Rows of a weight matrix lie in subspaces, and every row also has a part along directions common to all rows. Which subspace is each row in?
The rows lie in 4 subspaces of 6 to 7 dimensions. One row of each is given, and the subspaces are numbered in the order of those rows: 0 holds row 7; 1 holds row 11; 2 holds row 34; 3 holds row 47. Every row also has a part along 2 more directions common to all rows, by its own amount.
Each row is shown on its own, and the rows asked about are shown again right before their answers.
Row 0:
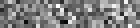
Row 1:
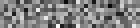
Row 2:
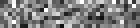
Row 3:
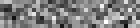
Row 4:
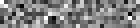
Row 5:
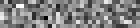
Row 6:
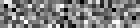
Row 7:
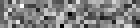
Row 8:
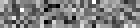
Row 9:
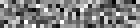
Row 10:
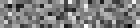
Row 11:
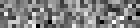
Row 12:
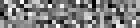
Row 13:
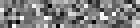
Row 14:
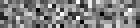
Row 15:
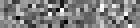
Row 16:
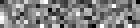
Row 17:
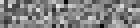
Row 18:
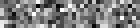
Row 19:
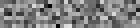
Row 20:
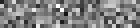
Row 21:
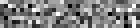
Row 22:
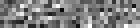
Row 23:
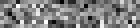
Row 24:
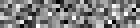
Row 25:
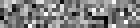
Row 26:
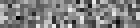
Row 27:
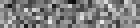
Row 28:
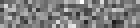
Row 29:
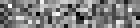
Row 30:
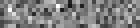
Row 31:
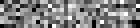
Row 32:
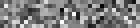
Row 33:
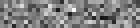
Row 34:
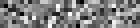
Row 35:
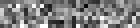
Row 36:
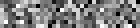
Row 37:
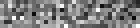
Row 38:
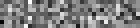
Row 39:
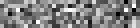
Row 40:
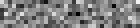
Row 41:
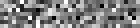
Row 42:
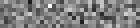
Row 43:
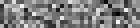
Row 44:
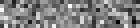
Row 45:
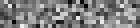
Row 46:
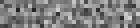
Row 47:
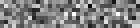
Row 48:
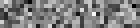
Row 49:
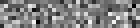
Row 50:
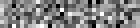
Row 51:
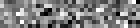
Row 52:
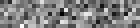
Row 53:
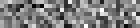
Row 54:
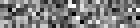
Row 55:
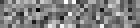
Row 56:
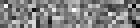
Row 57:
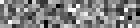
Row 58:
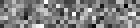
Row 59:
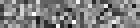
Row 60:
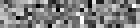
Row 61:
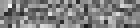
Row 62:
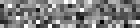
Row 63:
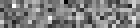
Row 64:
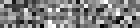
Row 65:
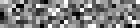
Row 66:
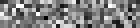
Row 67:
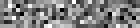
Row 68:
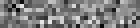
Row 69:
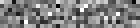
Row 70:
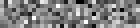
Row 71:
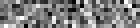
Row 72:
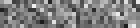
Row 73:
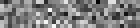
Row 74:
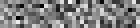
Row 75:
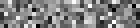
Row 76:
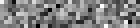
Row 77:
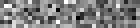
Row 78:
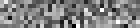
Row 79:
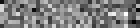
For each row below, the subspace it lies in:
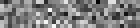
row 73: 3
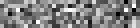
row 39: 1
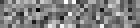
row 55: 2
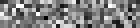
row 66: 2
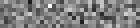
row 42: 0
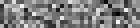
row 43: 1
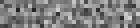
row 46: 1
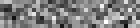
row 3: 3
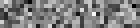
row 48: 0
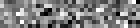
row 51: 3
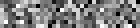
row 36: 3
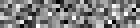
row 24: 3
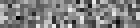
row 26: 1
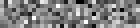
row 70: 2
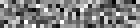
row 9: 3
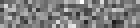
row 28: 2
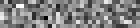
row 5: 2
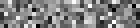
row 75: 1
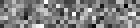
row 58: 3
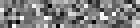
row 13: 0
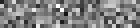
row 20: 3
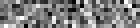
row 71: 1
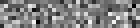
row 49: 1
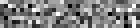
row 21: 1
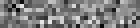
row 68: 2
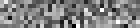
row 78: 2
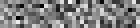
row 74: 0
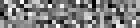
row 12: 2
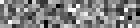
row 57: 1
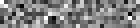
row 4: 2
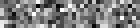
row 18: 3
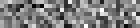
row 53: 0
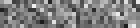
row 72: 3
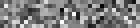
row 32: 3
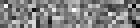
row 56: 1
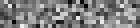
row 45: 0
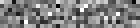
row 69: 3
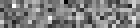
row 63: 1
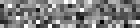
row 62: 1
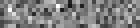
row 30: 3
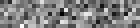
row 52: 3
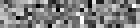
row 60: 0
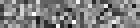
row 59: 1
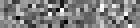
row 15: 3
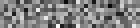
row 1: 2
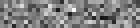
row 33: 0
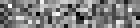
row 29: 1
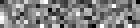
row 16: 2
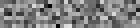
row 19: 0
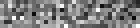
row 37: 2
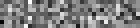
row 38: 0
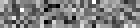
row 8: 0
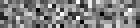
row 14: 0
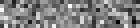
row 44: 1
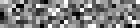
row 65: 2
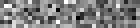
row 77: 1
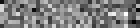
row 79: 1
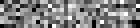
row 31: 1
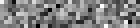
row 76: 3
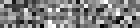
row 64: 1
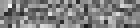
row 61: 0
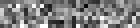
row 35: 0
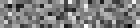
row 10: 0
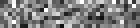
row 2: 0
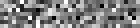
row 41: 2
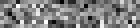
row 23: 0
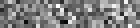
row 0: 3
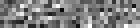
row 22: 0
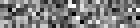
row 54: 3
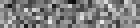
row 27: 1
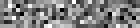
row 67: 2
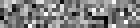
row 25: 0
